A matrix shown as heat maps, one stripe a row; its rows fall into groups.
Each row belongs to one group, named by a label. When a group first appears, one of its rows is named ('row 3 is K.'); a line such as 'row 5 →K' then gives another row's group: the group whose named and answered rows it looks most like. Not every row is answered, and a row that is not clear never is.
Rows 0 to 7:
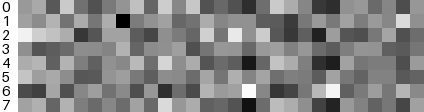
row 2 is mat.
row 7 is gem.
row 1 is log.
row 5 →mat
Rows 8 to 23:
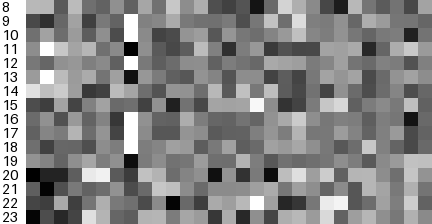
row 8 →gem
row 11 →log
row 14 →mat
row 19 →log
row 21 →log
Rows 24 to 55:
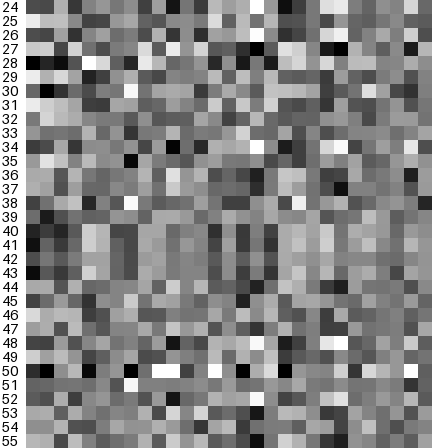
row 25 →mat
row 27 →gem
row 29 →mat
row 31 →mat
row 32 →log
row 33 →log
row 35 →log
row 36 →gem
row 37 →gem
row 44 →gem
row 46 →mat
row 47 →gem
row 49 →mat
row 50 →log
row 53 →gem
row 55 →gem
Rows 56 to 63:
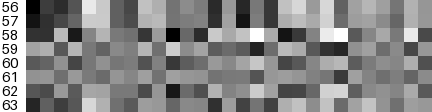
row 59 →gem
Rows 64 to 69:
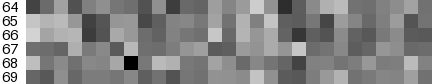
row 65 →mat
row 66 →mat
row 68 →log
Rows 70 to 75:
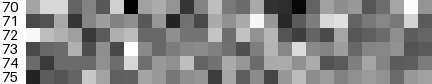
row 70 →log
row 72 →mat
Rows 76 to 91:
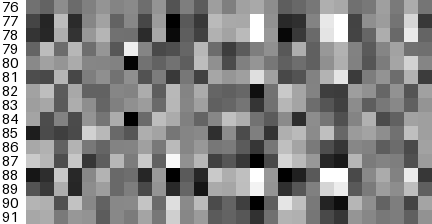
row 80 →log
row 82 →gem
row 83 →gem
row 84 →log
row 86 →gem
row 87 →gem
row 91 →gem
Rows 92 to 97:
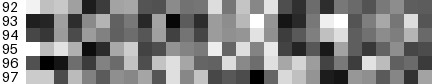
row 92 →mat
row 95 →mat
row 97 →gem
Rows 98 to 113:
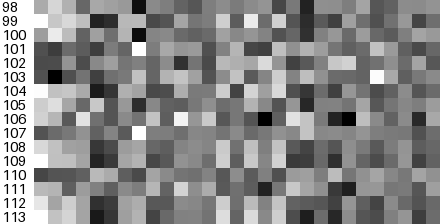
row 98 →log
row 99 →mat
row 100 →log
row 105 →log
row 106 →gem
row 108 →mat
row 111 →gem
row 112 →mat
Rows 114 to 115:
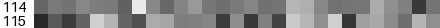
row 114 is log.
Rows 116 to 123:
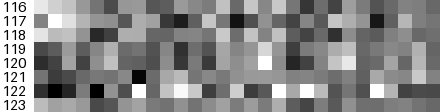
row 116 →mat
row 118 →mat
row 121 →log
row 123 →mat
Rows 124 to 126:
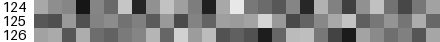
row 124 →log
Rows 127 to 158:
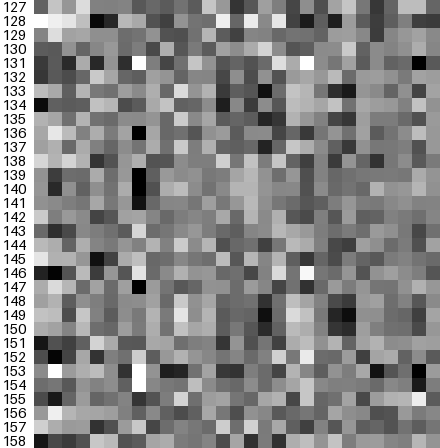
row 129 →log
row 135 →gem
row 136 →log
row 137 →gem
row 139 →log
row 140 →log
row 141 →log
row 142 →mat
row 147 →log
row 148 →gem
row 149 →gem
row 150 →gem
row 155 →log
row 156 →log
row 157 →mat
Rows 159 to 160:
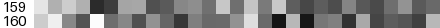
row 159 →mat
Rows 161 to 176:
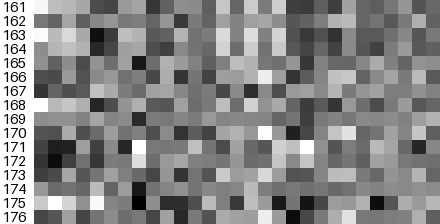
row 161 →mat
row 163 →mat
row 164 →mat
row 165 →log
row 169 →log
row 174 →log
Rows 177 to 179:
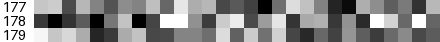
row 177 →gem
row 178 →log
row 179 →mat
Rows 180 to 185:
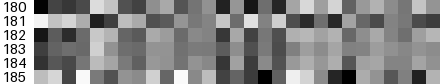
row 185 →gem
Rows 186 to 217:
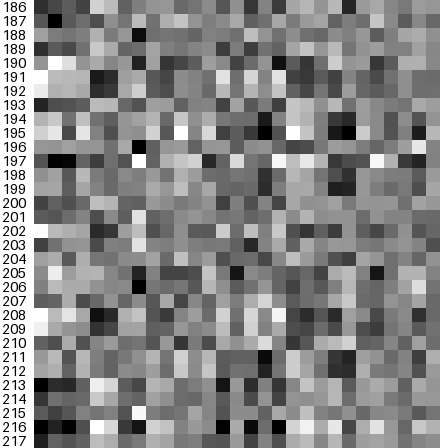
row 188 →log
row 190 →log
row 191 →mat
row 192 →mat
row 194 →gem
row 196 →log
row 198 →gem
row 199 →gem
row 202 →mat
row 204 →gem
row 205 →log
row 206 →log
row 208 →mat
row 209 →mat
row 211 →gem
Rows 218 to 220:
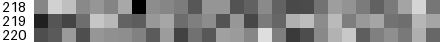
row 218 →log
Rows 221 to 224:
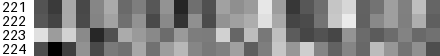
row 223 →mat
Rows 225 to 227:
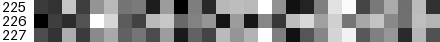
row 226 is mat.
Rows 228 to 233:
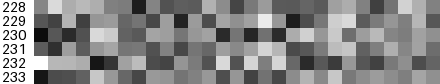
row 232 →mat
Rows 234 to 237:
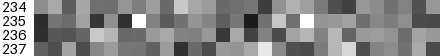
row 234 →gem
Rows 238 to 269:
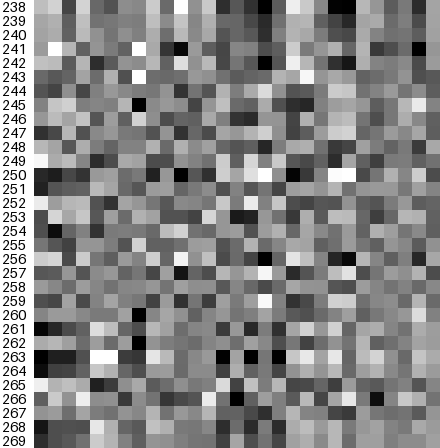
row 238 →gem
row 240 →gem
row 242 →gem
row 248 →gem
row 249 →mat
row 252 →mat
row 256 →gem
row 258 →gem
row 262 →log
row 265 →mat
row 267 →gem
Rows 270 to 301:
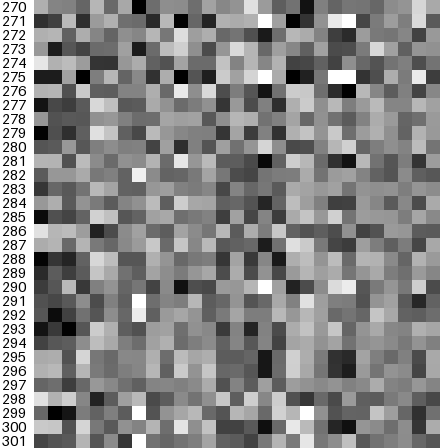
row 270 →log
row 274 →mat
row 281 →gem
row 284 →gem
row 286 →mat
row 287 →gem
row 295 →gem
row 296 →gem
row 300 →gem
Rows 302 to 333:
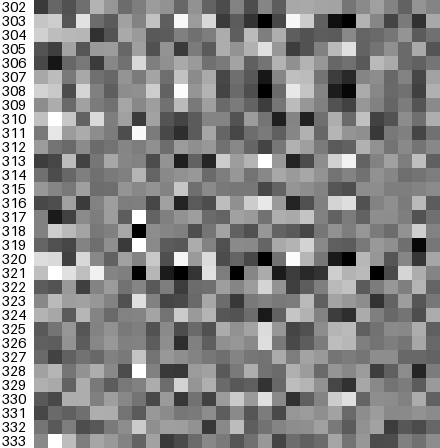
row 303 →gem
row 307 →gem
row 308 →gem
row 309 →gem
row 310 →log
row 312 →gem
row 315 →gem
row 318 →log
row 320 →gem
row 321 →log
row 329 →gem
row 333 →log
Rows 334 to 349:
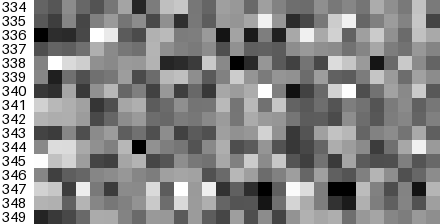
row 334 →log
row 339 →log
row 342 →mat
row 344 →log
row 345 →mat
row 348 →gem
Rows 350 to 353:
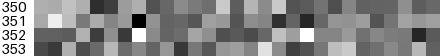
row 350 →mat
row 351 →log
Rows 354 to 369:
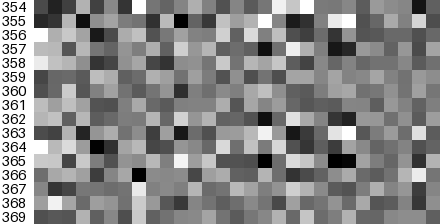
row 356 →mat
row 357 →gem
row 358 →mat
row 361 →mat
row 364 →mat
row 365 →gem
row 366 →log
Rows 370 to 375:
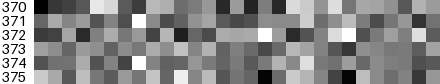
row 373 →gem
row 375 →gem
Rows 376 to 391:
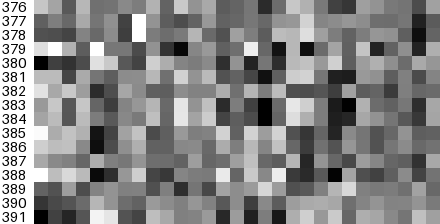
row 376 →gem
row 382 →mat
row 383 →gem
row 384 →gem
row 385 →mat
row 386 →mat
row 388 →mat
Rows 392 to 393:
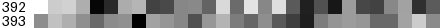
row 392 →mat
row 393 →log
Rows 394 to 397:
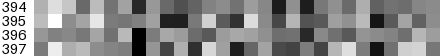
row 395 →log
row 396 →log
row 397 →log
